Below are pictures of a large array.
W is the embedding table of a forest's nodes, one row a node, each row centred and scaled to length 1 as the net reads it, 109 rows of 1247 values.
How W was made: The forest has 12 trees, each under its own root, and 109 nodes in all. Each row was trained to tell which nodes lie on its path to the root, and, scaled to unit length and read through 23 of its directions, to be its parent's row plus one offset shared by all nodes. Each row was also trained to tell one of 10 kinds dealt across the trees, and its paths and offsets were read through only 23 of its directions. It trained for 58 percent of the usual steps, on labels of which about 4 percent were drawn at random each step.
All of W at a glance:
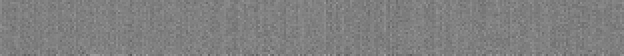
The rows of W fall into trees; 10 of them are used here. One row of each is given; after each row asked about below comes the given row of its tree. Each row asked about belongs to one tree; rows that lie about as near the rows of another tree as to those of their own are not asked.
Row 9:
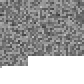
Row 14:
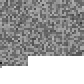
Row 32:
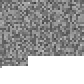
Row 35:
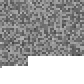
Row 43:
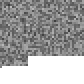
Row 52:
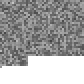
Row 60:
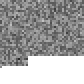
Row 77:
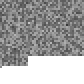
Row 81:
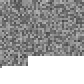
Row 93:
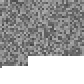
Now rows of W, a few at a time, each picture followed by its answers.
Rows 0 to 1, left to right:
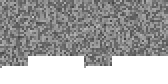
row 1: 60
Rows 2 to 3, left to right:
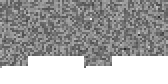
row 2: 9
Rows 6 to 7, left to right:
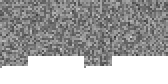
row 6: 9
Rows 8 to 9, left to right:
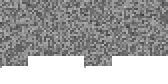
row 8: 52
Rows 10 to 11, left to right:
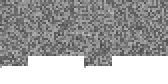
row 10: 32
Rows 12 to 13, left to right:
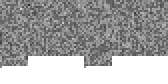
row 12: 93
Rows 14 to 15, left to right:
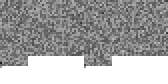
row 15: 52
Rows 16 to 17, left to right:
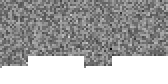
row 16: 60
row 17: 93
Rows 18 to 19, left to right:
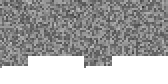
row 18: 43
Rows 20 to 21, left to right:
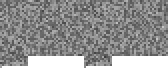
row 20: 9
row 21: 9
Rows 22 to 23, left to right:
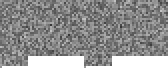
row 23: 81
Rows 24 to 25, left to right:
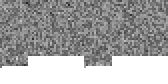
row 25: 60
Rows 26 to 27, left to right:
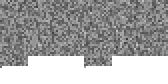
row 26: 52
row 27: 60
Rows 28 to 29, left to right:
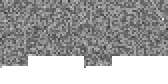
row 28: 60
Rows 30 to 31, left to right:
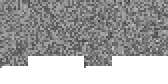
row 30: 9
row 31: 93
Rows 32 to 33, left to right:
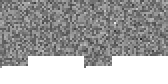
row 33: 93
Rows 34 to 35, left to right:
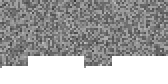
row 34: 52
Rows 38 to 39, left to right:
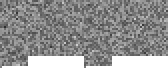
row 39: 52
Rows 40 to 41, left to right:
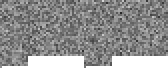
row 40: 35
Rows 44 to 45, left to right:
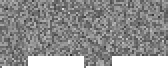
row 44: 52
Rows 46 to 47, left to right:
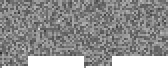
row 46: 93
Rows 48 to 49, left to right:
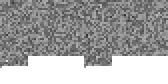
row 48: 60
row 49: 60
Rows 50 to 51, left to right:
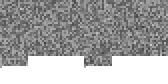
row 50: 81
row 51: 9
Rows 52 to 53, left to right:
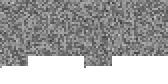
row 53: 52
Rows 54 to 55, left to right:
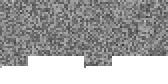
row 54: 9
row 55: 93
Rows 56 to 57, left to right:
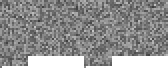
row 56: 35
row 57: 52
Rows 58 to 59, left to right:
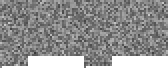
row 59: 93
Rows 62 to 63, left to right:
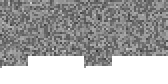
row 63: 60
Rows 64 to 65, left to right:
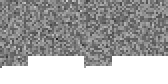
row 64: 93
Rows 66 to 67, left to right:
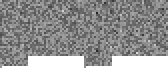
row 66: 35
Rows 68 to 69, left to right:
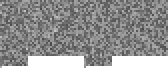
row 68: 32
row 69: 77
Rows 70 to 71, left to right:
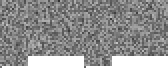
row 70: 9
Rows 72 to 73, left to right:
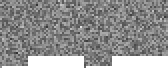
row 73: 52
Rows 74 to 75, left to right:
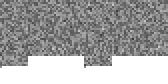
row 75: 81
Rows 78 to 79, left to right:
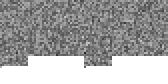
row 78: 60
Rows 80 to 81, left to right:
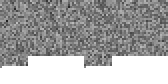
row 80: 60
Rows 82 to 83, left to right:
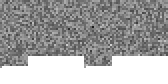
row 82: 9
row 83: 35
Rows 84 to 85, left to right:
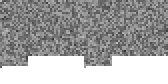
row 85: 81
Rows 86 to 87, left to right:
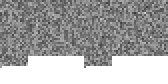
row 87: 93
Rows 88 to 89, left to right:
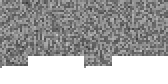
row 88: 93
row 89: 52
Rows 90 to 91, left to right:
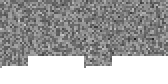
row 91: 93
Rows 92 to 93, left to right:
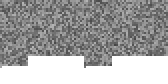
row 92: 60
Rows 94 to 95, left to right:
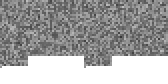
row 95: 9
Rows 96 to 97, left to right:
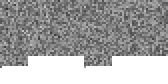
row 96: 52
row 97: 9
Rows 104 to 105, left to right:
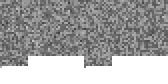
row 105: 35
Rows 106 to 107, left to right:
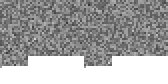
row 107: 43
